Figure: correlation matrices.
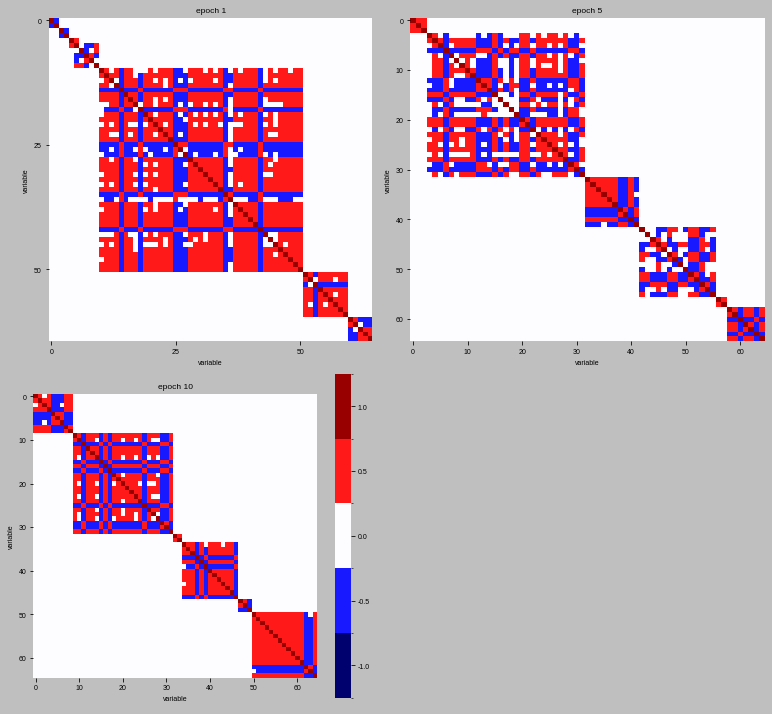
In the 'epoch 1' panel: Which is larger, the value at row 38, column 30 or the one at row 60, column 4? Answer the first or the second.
the first
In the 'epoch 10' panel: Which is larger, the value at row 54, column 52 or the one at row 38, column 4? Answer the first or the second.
the first
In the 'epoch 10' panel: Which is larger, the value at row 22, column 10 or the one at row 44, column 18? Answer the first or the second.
the first
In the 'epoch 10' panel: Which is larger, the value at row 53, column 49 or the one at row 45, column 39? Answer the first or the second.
the first
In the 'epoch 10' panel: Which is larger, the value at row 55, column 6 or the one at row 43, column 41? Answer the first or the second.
the second
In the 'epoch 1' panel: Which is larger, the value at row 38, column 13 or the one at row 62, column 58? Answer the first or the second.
the first
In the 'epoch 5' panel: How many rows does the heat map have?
65
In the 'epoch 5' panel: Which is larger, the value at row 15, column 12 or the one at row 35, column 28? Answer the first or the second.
the second
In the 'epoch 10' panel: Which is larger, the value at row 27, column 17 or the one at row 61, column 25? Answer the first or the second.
the second
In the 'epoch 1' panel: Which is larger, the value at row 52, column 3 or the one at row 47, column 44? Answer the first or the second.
the second
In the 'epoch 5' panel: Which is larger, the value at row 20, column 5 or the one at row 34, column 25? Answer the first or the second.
the first
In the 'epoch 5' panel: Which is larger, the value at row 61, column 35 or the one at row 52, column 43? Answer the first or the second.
the second
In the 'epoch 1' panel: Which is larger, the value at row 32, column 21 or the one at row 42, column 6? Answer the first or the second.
the first
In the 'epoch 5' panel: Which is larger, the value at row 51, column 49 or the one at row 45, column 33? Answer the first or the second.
the second
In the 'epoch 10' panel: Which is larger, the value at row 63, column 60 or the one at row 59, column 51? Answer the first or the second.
the second
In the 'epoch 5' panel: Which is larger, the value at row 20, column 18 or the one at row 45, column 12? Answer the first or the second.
the second
